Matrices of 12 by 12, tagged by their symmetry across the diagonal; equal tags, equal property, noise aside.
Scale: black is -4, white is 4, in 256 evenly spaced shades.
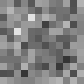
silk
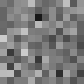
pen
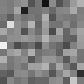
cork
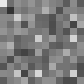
silk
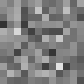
pen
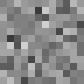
silk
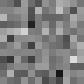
cork
